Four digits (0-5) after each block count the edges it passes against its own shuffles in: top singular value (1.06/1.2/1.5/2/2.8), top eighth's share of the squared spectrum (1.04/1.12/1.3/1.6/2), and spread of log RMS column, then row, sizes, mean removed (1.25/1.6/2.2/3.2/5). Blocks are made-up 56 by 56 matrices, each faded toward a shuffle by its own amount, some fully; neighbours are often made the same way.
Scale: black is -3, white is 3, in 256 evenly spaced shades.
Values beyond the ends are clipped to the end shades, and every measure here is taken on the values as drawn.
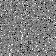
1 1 0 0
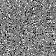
2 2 1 0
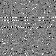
4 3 0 2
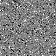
2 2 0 0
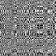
4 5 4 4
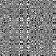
4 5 3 3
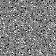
3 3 1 1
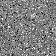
1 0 0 0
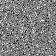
0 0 0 0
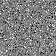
0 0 0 0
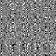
4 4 3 2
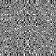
4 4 3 2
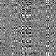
4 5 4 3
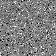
1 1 0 0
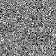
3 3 1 0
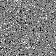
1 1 0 0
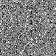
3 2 1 0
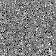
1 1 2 1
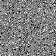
2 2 2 0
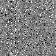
2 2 2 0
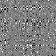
4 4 2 2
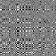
5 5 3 4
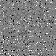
3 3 1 1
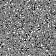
1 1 0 0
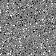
2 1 1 0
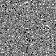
3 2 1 1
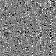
3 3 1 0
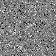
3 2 1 1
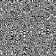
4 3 2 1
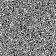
0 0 0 0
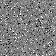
0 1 0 0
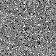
1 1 1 0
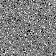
0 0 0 0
